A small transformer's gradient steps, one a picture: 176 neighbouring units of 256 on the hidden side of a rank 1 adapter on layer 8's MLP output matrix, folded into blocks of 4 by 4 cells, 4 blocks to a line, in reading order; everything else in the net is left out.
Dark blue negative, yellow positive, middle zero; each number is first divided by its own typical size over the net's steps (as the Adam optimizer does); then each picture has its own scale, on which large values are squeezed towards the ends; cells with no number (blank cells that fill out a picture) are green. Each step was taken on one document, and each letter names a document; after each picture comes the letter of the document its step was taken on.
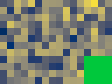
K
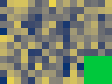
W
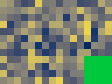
K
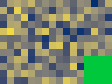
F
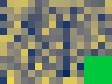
W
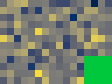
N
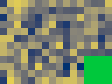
W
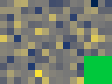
N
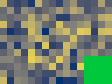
F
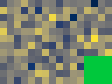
N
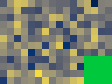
N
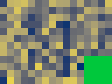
W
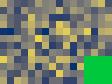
F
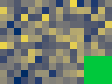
K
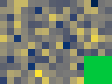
N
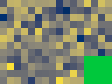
W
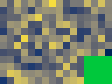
W
